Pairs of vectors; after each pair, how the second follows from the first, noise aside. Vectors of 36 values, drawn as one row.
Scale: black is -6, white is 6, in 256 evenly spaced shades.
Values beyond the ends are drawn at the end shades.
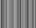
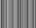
copied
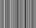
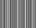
negated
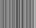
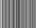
reversed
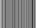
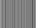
shrunk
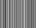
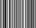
scaled up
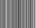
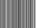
copied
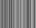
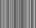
negated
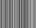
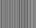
shrunk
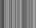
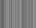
shrunk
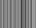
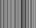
copied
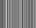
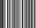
scaled up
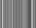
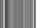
reversed
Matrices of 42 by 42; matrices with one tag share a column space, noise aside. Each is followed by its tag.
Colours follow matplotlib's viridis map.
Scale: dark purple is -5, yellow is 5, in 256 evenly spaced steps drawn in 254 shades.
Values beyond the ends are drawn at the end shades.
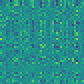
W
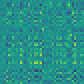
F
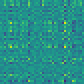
W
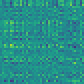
W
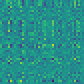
W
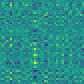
F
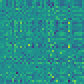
W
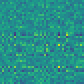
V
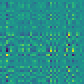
V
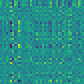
W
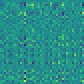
F
